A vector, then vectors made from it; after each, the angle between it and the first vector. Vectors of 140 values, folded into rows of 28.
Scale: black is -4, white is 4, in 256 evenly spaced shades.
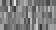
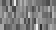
nearly parallel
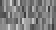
partly opposed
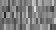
partly opposed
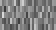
partly aligned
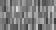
partly aligned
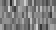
nearly parallel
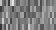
orthogonal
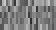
nearly opposite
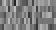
nearly opposite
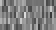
partly aligned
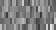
orthogonal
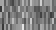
orthogonal
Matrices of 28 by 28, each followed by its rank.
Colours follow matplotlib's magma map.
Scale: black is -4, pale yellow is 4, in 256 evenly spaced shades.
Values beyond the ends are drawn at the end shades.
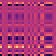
one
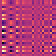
one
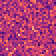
full rank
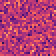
full rank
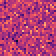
full rank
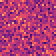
full rank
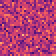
full rank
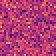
full rank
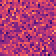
full rank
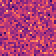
full rank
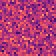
full rank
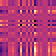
one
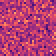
full rank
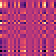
one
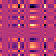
one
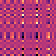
one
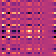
one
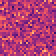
full rank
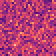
full rank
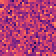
full rank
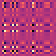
one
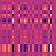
one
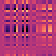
one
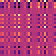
one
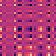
one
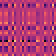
one
